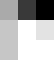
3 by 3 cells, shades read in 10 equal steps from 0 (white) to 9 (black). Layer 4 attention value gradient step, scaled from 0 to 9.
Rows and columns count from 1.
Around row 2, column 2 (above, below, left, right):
7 0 2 1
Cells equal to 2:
2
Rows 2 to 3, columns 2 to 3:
0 1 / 0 0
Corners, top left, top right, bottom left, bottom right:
3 9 2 0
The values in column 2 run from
0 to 7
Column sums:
7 7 10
